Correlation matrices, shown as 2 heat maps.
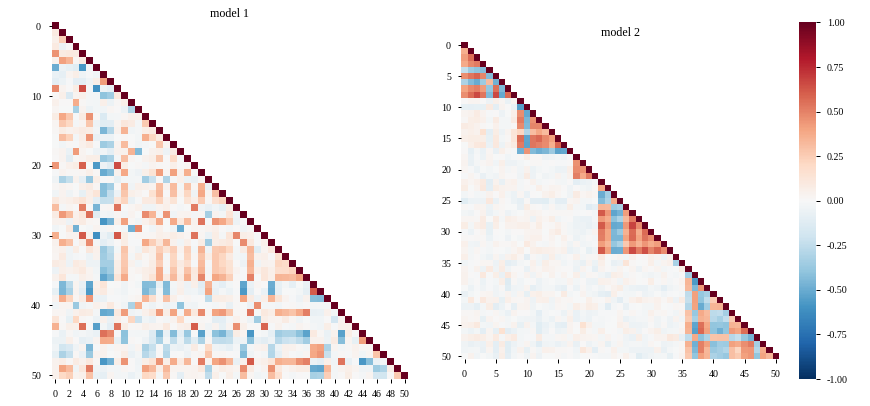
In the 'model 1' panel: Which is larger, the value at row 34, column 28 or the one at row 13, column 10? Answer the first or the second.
the first
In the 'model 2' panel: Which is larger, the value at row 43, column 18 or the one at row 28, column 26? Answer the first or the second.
the second
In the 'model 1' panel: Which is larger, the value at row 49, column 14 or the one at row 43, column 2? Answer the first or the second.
the first
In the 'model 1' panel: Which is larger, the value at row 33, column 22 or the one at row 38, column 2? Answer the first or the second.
the first
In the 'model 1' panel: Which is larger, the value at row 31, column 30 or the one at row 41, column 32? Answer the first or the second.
the second
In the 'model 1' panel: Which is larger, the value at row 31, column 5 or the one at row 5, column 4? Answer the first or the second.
the first
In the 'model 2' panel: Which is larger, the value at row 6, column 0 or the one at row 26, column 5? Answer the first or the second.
the second
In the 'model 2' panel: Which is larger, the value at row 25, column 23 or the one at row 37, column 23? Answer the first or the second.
the second
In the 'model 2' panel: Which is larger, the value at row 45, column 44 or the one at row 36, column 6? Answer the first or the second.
the first
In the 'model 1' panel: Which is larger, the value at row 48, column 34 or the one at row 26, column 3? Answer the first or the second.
the first
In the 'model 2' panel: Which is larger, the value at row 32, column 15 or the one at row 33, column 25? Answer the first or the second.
the first
